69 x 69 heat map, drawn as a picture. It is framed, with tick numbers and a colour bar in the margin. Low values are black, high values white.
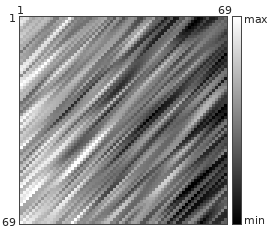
Slope: up to the left. Ninth with the highest average: bottom left. Odd rows or columns: none. Histogram: bell-shaped. Grain: diagonal, up to the right.
